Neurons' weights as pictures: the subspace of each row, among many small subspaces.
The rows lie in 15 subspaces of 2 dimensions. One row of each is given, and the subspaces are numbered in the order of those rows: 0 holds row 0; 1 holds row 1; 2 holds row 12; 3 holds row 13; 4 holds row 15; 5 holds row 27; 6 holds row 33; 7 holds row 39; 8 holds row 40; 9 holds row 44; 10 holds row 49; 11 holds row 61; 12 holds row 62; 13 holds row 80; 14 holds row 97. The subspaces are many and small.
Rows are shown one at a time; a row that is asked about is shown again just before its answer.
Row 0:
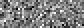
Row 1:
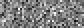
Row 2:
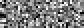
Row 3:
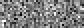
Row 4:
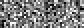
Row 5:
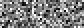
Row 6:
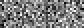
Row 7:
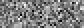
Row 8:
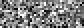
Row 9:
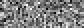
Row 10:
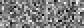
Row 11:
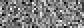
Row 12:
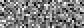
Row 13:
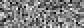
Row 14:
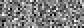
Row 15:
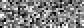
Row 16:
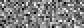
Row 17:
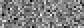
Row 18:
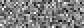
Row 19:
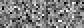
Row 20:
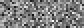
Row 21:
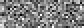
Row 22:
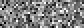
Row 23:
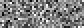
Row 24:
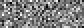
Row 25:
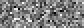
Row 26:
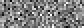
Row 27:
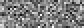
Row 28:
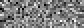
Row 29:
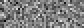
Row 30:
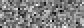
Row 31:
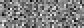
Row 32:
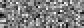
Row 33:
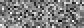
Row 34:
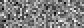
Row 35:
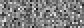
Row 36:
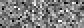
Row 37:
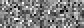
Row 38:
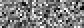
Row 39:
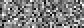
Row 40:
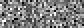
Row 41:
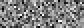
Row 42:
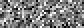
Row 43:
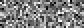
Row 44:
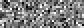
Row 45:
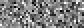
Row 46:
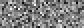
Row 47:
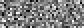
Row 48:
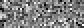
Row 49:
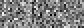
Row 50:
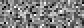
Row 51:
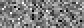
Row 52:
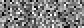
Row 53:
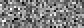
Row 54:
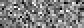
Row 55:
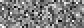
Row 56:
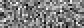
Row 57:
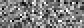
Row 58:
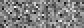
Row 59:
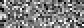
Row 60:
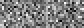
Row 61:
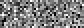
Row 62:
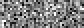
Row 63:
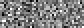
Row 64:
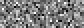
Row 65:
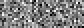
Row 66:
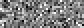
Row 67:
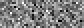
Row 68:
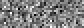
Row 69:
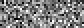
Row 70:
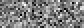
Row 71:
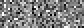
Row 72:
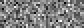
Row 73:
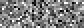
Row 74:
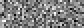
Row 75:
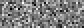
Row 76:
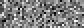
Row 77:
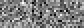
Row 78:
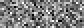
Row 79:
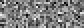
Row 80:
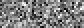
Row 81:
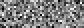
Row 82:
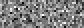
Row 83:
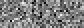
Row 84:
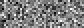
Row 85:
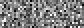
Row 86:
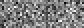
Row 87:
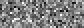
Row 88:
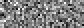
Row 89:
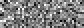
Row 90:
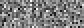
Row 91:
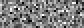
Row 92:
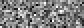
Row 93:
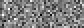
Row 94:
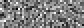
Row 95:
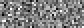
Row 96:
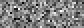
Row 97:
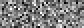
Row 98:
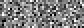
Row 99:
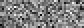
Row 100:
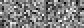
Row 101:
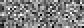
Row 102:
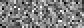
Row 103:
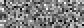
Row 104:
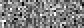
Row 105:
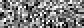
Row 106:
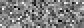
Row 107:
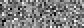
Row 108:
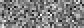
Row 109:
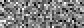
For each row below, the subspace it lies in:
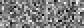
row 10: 12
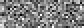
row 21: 5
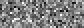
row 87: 8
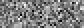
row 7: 13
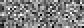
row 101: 5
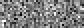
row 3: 12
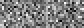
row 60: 8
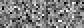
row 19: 8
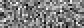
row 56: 3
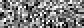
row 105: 3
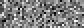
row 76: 1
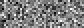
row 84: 1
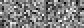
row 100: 12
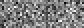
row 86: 8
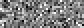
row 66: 9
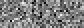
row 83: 10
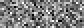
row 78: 11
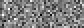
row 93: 7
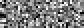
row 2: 4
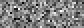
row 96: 1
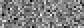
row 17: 7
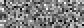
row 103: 9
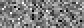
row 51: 11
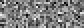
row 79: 4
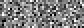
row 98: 6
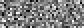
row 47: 14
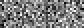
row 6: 8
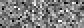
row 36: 6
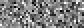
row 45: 5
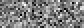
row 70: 13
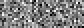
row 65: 5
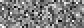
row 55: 7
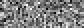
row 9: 3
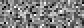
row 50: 3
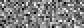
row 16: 2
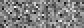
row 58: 1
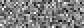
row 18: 2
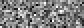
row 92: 4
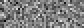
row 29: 0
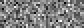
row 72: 0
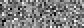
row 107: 8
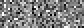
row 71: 10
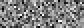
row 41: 14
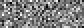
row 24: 13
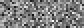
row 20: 11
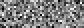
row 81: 14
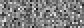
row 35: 11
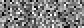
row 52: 10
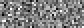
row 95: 14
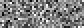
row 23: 13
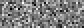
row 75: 14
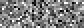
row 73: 6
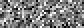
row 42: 0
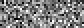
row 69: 9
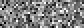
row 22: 2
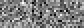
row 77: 10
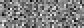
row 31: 6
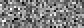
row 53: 8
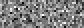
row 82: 12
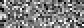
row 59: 9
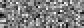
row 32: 4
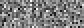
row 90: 11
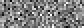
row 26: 10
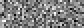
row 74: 1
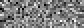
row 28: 2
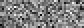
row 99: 5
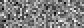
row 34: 1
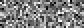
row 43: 3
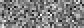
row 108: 7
